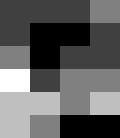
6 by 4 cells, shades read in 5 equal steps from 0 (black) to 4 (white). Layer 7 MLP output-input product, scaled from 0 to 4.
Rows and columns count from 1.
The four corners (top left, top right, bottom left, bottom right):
1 2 3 0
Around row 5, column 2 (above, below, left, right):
1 2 3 2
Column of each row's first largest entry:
4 1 1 1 1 1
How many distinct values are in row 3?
3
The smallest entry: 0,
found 5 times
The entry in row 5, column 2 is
3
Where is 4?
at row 4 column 1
